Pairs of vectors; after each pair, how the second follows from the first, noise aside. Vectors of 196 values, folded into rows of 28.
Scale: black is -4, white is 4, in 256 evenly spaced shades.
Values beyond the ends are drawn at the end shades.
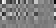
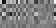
negated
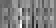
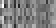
wrapped around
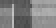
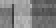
negated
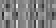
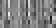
wrapped around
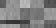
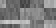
negated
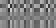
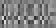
wrapped around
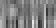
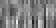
negated
